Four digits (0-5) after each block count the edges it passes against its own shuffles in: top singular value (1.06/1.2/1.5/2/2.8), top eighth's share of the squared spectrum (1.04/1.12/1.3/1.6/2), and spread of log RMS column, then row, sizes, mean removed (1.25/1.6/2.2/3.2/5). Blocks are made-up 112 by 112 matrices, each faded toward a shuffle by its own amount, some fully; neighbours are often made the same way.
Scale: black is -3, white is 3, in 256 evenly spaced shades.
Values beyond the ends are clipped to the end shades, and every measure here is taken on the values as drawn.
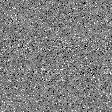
1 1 0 2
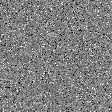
0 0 0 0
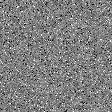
0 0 0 1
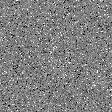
0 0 0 0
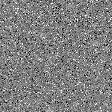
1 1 0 2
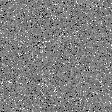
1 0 0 0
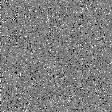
1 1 1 0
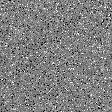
0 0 0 0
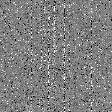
2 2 3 0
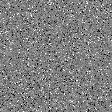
1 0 1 0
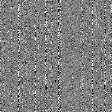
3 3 4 0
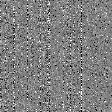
2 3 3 0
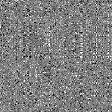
4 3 2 2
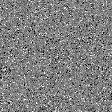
3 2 1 0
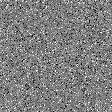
1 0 0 0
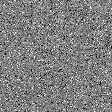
2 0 0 0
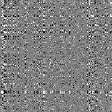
5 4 4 3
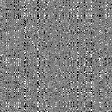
5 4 4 3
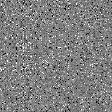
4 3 2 1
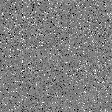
3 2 1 1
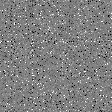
3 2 1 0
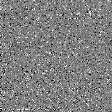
3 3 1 2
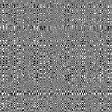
5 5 4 4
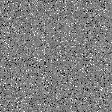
1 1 2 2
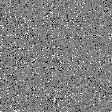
1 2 2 2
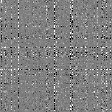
3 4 4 3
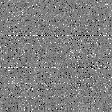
4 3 1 2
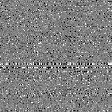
4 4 1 3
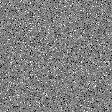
2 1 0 0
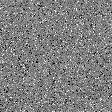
2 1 0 0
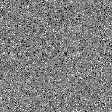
3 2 1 0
